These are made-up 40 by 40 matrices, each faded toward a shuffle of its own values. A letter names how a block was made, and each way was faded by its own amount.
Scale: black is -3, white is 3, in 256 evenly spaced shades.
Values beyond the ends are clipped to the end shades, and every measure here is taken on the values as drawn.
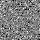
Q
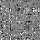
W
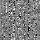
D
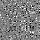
W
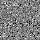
Q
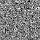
Q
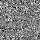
Q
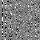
D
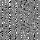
D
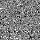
Q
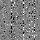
D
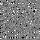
W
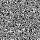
Q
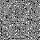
W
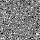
Q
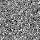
Q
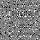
W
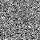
Q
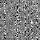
D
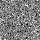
Q
